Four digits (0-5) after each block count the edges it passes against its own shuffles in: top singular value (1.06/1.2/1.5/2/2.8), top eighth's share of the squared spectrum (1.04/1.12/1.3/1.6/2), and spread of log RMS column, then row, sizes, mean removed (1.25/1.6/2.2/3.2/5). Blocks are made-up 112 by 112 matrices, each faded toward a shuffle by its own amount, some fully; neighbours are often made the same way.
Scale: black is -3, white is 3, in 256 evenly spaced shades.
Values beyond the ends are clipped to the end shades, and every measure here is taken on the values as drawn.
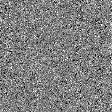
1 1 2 0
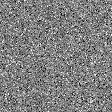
0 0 0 0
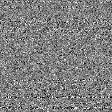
1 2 0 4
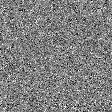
0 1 0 1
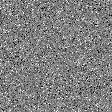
0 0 0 0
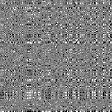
5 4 3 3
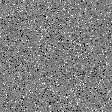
2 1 0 0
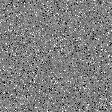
0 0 0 0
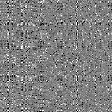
5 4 3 3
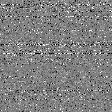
2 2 0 3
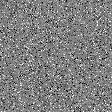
2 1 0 0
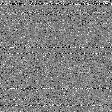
2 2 0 3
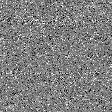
0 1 0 2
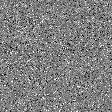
0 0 0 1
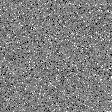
0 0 0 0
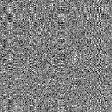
5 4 3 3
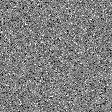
0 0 0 0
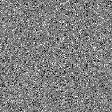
4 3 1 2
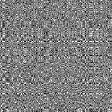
5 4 3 3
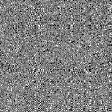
4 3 2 2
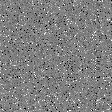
3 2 0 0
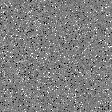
2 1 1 0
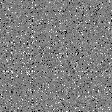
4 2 1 1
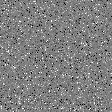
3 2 0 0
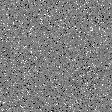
1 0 0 0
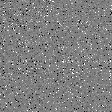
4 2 1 1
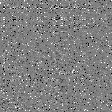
4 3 1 2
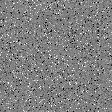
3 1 0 0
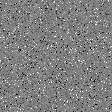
2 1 0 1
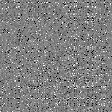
4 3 2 2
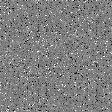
3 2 1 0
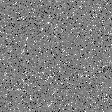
2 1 0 0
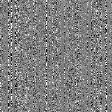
2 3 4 0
